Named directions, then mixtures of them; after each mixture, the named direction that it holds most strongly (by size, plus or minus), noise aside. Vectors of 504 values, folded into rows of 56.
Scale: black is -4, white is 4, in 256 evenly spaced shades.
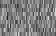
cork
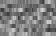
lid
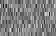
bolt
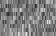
lid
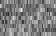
lid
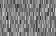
cork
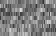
lid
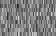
cork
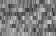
lid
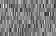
bolt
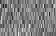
bolt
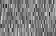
bolt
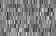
cork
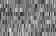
bolt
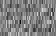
cork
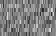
cork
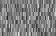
cork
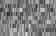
lid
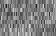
bolt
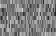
cork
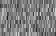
cork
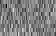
cork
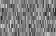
cork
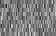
cork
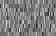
bolt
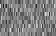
bolt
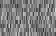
cork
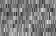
lid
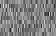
bolt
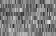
lid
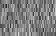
cork
